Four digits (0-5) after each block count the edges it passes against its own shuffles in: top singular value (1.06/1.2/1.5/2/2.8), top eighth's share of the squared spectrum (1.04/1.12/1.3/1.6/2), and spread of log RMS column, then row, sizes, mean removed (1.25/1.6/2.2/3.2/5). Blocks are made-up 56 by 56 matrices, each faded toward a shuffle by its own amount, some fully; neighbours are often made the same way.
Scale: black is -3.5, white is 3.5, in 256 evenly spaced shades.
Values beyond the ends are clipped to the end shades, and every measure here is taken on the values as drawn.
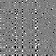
5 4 3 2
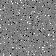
0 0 0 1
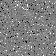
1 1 0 0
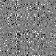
4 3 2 2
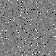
3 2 0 1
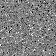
1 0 0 0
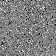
1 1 0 0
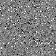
3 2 1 1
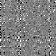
4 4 3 1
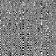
4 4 3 2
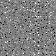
3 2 1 0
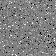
0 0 0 0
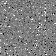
1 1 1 0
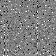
3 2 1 0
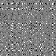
4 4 2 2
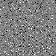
3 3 1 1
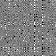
4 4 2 2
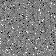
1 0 0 0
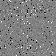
2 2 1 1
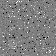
2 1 0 0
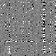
4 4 2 2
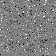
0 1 0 0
